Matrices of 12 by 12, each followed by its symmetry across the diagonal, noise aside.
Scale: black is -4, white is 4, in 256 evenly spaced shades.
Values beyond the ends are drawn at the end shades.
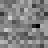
neither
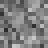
neither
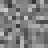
antisymmetric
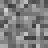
antisymmetric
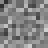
symmetric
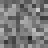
neither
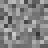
neither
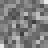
symmetric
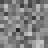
neither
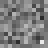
symmetric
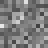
symmetric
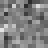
antisymmetric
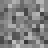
antisymmetric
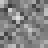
symmetric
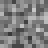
antisymmetric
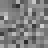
antisymmetric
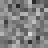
neither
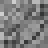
symmetric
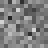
antisymmetric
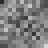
symmetric
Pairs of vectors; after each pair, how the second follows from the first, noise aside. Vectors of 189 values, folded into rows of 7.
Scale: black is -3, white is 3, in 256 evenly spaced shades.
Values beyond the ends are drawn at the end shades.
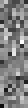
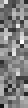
copied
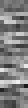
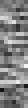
copied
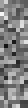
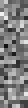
copied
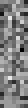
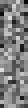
copied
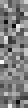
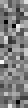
copied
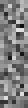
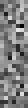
copied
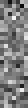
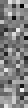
sign-scrambled
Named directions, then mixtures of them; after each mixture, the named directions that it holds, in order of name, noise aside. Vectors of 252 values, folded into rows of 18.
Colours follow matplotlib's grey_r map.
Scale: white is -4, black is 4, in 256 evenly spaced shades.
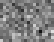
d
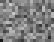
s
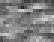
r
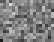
s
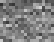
d, r, s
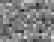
d, r, s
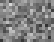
s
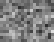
d, r, s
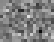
d, r, s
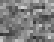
r, s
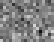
d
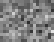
d, r, s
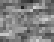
r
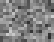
d, r, s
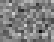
d, r, s
